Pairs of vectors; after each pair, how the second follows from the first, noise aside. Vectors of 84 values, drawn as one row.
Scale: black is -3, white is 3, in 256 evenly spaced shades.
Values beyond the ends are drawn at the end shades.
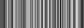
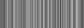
shrunk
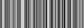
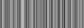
shrunk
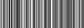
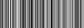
negated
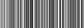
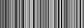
negated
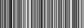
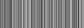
shrunk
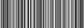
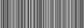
shrunk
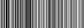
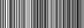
negated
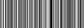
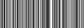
negated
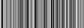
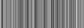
shrunk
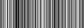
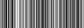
negated
